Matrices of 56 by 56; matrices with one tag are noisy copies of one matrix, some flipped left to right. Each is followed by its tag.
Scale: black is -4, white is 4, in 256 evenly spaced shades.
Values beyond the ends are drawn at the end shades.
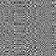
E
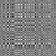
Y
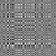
Y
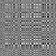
Y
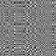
E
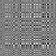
Y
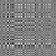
Y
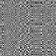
E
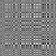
Y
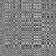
Y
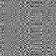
E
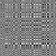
Y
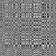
Y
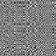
E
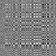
Y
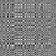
Y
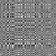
Y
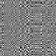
E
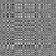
Y
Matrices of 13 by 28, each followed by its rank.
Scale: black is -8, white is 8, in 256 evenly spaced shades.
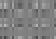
one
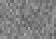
full rank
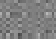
two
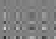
one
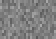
full rank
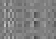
two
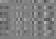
two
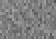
full rank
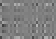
two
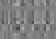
two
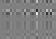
one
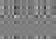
one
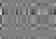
one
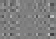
two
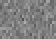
full rank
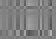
one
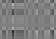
one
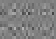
two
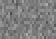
full rank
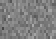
full rank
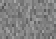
full rank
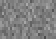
full rank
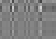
one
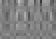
two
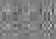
two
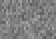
full rank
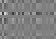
one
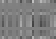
one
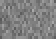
full rank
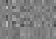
two
